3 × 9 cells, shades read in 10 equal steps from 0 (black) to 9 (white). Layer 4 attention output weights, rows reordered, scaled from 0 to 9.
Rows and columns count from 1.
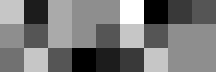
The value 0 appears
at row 1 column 7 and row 3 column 4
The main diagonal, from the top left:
7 3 3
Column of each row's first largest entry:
6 6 2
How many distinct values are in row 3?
7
